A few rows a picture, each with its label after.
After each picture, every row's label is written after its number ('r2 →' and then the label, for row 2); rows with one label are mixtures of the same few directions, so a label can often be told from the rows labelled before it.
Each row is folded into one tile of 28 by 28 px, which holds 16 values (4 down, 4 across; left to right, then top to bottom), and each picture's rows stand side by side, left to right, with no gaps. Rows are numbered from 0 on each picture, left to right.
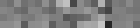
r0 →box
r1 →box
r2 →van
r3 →box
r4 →box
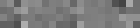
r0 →box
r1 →van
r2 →box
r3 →box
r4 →van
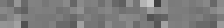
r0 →box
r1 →van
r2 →box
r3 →box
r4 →van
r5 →van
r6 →box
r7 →box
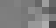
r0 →box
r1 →box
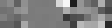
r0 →box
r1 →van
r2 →van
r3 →box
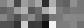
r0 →box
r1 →box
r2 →van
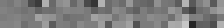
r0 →box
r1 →van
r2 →van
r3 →van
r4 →box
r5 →van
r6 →box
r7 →box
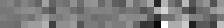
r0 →box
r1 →box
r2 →box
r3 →van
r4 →van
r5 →box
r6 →box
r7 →box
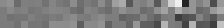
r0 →van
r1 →box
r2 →box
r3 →box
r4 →van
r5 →box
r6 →van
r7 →box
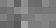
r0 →box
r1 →van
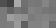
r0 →van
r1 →box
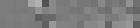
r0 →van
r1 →van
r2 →box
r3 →box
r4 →box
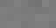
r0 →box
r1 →van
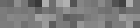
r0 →van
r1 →van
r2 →van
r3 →box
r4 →van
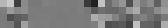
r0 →van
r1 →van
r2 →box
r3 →van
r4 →box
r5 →box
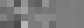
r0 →box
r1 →van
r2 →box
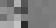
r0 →box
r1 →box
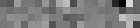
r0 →van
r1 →box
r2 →van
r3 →box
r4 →van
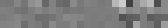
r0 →box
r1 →van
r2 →van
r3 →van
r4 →van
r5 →van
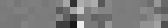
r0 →box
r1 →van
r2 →box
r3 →van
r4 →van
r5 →box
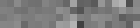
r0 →box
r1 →van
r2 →box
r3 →van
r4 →van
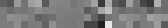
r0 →van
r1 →van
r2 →van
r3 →box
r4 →van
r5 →van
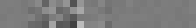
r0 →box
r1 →box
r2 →box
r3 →box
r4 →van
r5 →box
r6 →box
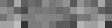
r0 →box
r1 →van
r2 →box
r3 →box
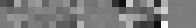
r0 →van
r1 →van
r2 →box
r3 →van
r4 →van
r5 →box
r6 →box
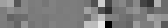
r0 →van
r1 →box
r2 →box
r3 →box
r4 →box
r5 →van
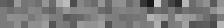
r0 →van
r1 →box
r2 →van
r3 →box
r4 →van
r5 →van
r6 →van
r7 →box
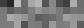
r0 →van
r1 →van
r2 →van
